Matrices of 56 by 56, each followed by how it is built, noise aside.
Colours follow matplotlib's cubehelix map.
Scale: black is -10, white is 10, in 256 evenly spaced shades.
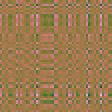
low rank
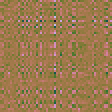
low rank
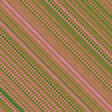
Toeplitz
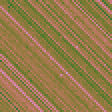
Toeplitz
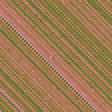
Toeplitz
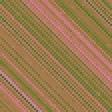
Toeplitz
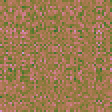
low rank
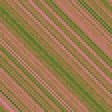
Toeplitz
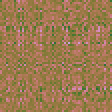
low rank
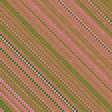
Toeplitz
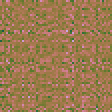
low rank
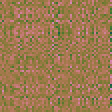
low rank
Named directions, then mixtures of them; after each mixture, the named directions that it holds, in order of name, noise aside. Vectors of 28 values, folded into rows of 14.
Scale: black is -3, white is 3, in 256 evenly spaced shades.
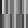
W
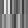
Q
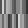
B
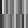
W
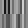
Q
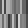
B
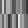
B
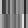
Q, W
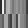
B, W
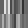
Q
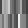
B, Q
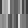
B, Q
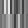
Q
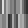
B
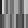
W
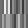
Q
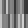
B, W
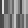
Q, W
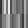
Q, W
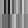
Q
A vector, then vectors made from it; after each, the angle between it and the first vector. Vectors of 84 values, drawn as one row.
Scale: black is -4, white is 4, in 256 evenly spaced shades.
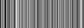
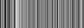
nearly parallel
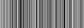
partly opposed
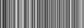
partly aligned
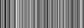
nearly parallel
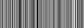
orthogonal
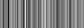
orthogonal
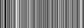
nearly parallel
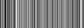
nearly parallel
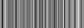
partly opposed
